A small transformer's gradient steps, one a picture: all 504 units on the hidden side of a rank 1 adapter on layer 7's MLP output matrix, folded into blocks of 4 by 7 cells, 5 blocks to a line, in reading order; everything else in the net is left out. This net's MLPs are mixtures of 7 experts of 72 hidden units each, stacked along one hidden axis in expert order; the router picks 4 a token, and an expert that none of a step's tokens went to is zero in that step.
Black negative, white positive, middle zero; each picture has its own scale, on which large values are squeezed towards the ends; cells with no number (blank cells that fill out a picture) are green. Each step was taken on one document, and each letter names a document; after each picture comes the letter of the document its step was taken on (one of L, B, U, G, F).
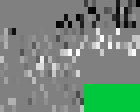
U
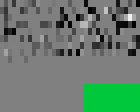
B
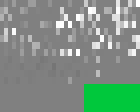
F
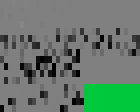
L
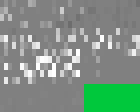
L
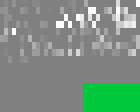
B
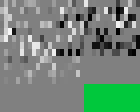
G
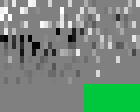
F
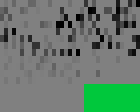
F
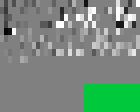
B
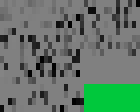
U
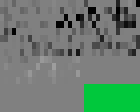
G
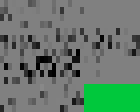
L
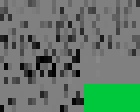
L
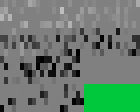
L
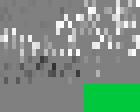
F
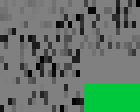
U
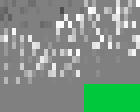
F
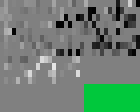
G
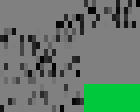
U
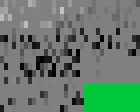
L
